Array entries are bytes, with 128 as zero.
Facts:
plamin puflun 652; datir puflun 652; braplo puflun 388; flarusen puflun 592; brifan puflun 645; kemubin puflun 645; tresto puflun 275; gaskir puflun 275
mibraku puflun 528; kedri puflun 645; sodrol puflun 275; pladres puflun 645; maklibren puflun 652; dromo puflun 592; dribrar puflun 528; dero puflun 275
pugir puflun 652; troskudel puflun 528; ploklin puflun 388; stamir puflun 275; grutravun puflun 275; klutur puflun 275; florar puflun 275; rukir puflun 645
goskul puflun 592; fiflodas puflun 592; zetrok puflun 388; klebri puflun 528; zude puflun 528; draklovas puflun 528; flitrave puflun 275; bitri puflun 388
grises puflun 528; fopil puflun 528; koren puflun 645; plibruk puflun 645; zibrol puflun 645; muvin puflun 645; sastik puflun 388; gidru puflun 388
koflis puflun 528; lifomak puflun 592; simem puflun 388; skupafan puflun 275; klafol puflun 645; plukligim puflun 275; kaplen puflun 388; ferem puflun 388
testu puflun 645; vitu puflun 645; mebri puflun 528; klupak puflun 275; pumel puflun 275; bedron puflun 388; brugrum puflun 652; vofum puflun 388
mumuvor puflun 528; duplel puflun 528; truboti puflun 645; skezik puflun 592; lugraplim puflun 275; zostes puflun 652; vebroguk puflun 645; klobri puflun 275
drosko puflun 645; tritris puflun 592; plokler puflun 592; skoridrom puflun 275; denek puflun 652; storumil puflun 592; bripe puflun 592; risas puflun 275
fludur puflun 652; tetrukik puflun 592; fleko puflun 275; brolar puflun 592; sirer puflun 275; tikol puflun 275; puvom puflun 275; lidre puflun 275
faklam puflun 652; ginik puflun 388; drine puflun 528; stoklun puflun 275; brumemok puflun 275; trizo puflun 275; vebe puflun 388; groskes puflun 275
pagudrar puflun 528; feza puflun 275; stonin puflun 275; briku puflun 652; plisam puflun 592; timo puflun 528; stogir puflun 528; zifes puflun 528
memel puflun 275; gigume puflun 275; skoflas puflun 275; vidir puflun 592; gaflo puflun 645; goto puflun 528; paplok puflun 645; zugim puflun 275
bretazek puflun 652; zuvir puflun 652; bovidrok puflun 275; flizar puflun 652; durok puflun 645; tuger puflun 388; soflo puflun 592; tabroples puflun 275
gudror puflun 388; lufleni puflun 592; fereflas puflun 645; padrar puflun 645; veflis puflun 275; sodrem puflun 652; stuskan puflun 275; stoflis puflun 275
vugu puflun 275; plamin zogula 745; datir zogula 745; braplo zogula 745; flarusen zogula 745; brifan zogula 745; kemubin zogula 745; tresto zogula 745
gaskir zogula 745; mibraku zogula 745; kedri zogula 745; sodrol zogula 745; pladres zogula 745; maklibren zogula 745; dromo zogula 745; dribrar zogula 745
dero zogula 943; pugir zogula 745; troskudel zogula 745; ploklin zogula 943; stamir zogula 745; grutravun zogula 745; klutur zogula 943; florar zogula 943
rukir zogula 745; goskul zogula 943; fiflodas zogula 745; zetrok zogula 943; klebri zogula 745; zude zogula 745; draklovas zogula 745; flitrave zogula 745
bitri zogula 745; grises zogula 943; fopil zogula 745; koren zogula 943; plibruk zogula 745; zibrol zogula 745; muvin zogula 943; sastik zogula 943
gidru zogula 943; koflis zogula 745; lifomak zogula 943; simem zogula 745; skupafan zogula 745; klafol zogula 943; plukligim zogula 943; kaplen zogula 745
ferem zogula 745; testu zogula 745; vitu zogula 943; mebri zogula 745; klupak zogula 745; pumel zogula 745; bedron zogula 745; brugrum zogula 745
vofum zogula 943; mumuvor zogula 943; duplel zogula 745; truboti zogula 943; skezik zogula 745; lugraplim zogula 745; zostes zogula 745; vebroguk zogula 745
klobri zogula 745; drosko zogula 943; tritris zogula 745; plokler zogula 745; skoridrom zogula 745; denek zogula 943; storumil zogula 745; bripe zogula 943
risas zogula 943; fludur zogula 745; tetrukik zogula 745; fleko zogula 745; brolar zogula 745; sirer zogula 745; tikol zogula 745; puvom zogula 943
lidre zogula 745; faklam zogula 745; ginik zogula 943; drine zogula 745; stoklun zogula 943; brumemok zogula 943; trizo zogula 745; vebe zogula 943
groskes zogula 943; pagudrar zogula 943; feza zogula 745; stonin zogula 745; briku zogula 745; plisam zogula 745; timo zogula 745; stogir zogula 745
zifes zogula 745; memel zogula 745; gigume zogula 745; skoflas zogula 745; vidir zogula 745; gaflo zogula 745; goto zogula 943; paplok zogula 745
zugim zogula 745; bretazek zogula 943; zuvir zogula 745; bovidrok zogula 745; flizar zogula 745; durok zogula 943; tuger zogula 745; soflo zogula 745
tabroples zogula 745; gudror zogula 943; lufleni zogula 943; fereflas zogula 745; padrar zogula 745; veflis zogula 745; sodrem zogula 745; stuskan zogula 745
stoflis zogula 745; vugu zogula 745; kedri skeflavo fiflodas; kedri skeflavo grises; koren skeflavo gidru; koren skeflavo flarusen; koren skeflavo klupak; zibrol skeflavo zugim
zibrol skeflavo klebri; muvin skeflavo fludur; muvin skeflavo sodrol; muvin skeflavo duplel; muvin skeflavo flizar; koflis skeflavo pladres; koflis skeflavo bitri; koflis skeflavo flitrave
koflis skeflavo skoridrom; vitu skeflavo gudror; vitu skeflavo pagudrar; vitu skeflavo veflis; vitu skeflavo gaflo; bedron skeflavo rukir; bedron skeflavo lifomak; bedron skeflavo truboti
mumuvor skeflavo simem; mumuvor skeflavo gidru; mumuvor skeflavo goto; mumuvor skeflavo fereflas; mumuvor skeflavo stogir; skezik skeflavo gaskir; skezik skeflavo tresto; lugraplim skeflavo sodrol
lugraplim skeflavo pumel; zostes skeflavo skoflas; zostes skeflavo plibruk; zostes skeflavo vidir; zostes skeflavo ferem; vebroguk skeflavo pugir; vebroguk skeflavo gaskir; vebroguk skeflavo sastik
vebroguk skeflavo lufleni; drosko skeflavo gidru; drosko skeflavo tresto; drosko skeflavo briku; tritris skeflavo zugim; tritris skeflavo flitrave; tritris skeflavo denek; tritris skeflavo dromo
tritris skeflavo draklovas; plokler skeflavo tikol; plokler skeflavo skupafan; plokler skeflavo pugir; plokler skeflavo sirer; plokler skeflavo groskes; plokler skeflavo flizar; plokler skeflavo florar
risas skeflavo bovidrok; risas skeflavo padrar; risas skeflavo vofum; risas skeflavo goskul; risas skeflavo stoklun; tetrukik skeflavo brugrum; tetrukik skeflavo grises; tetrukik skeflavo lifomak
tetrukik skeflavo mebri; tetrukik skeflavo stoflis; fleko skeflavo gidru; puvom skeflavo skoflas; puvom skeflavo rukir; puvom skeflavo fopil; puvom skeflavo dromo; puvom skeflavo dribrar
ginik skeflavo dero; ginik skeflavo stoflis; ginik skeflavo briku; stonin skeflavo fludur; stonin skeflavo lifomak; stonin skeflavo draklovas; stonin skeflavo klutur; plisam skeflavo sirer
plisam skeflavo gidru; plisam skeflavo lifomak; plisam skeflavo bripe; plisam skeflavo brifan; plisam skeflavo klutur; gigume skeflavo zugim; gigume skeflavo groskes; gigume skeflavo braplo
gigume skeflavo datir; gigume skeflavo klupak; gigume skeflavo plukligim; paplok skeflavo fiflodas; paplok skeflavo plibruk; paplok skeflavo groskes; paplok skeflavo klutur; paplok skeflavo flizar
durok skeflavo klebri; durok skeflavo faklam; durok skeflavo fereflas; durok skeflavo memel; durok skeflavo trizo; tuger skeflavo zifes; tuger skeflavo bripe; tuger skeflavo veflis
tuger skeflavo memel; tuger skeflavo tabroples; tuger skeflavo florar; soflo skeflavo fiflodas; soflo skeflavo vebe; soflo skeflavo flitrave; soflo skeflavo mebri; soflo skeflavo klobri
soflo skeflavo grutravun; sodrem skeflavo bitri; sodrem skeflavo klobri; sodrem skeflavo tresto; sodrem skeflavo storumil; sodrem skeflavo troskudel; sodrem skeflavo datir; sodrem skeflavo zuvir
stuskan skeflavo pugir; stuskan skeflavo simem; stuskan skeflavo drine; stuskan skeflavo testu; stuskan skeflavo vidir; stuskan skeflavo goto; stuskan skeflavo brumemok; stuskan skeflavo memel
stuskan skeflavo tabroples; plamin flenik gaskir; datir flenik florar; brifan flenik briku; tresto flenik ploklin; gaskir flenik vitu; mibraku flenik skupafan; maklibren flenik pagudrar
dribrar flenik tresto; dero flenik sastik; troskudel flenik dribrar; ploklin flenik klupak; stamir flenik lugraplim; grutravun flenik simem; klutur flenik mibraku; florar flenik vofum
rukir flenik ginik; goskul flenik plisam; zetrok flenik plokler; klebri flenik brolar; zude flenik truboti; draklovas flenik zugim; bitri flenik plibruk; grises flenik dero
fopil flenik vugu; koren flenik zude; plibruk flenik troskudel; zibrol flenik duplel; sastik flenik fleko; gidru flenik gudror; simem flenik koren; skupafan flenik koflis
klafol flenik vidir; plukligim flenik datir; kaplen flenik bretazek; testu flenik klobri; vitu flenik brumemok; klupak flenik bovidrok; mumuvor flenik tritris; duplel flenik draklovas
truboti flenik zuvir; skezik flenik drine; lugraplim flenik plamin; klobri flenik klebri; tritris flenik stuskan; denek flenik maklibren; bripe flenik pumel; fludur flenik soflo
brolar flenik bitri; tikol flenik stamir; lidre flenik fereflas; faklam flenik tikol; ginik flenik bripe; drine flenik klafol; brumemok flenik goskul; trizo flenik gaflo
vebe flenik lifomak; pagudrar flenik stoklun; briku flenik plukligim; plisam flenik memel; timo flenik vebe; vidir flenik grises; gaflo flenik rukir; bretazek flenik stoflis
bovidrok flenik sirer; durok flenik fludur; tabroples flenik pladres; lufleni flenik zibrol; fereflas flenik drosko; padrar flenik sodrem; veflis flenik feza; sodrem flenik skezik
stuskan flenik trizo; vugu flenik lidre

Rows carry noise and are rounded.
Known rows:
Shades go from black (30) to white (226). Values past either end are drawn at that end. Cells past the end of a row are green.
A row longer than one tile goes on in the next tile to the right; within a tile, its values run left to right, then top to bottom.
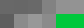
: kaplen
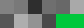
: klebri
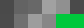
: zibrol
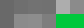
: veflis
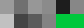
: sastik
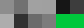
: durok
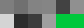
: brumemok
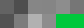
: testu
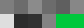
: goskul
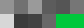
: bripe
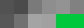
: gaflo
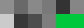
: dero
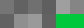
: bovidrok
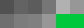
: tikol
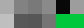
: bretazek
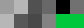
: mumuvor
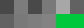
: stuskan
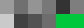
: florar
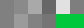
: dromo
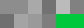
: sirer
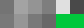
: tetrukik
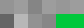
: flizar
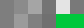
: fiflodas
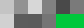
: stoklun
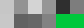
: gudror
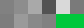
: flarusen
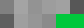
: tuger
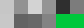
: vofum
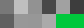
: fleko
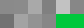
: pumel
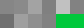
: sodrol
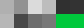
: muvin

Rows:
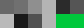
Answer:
vitu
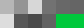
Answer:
lifomak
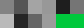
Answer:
klafol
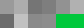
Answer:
stogir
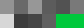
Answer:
lufleni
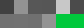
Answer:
plisam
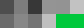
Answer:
plamin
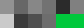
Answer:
plukligim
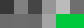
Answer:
lugraplim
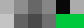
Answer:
pagudrar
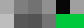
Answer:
denek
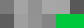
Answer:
bedron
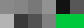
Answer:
ginik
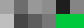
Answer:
vebe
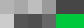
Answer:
puvom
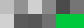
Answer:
groskes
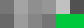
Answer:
stonin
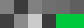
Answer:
plibruk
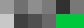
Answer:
klutur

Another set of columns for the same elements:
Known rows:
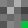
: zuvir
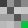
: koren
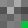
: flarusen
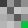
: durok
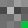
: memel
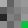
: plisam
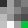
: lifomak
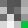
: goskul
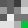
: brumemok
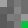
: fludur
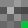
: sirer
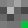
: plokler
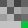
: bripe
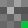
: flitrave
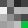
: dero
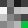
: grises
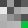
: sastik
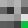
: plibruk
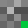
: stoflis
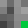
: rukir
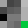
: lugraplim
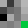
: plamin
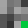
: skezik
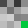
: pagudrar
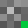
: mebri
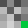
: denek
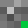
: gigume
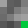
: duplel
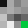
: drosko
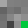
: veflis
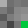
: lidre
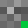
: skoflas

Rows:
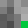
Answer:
zibrol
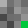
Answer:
tritris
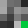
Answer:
vidir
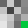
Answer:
ploklin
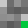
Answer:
bovidrok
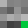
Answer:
klebri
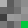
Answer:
tikol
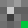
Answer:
fleko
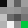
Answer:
muvin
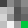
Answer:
stoklun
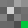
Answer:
koflis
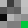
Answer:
gaskir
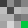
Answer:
truboti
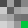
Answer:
zetrok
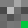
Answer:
zostes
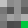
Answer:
klupak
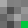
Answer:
simem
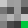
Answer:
tresto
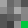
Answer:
sodrem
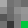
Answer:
stuskan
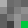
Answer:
trizo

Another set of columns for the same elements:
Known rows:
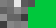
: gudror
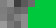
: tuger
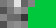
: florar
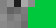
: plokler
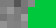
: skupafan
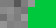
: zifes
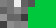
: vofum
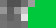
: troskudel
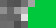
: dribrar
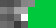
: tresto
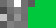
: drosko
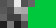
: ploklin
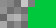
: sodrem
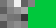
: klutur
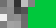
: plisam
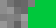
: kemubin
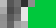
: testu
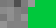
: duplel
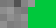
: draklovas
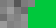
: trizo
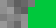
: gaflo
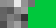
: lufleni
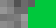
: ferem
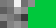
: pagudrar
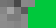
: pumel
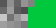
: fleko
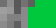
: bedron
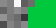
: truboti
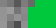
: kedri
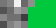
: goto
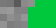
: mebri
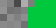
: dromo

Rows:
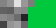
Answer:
bripe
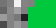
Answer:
grises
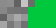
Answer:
skezik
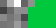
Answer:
mumuvor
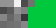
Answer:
durok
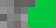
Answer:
kaplen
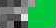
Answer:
sirer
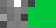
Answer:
ginik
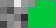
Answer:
bretazek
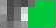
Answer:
bitri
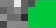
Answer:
sastik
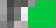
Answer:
klobri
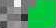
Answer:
dero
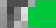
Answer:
klebri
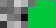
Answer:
goskul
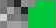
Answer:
memel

